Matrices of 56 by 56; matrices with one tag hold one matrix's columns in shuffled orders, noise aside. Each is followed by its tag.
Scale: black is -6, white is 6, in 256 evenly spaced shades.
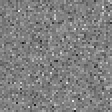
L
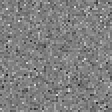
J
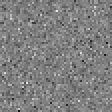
L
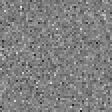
L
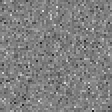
L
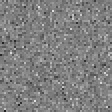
L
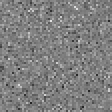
J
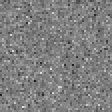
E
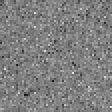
E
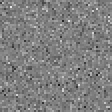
J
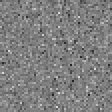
E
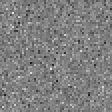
E
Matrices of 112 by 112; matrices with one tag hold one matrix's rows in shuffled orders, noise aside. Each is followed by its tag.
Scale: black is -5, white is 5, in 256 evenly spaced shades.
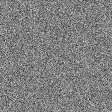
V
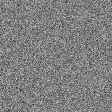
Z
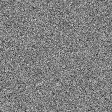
Z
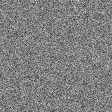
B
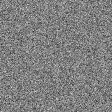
Z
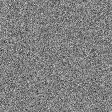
V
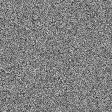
Z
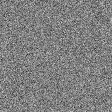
V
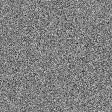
B
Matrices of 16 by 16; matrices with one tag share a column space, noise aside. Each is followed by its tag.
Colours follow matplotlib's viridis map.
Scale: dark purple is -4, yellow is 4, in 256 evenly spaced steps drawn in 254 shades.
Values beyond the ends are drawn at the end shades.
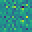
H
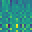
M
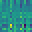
M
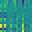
M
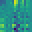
M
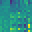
M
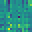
M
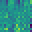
M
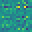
H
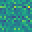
H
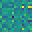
H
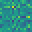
H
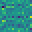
H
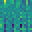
M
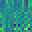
M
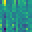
M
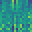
M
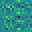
H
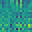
M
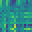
M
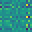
H
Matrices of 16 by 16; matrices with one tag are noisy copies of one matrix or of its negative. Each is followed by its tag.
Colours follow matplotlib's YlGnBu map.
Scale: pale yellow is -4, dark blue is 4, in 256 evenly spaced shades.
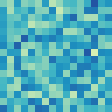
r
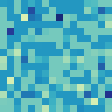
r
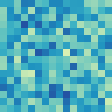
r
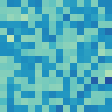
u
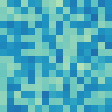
u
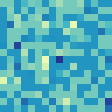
r
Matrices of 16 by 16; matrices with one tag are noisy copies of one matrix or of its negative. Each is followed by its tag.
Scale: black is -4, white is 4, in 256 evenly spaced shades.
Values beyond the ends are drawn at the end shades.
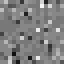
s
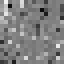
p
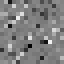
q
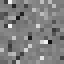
q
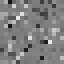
q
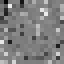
p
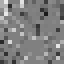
p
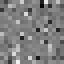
s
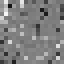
p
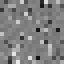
s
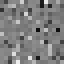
s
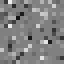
q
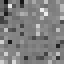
p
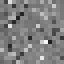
q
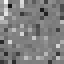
p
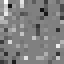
p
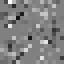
q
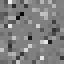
q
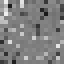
p
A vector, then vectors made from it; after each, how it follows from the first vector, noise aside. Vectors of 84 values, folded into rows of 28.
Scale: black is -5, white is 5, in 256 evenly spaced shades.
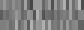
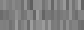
shrunk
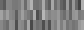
negated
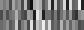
scaled up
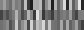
scaled up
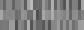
negated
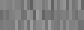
shrunk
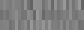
shrunk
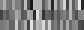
scaled up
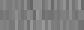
shrunk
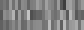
wrapped around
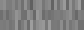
shrunk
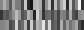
scaled up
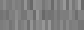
shrunk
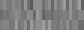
shrunk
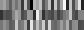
scaled up
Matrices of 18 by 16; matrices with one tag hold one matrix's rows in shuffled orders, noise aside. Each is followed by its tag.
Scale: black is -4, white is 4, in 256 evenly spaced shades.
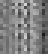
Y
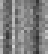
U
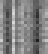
U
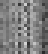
Y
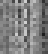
Y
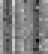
U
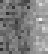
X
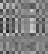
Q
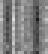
U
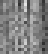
Y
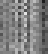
Y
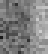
X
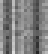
U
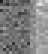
X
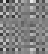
Q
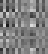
Q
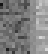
X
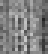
Y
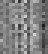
Y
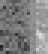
X
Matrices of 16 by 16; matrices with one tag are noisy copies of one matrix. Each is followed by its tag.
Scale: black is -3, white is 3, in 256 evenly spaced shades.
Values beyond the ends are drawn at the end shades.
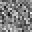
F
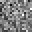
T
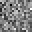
T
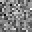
T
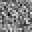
F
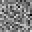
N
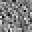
F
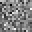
T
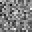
T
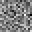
N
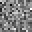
T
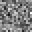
F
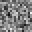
F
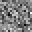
F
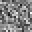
F
